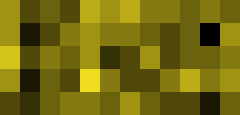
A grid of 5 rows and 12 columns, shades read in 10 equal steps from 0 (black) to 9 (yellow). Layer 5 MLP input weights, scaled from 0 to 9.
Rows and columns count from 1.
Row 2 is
6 1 3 5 6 5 5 4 3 4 0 6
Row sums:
59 48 53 57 44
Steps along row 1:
down up down up down up down same down up down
